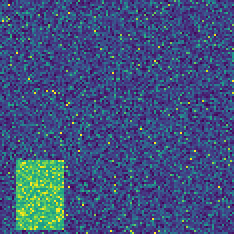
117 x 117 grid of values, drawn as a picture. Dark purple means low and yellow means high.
Histogram: skewed, a long tail of high values. Ninth with the highest average: bottom left. Odd patch: higher, in the bottom left. Stripes: none.
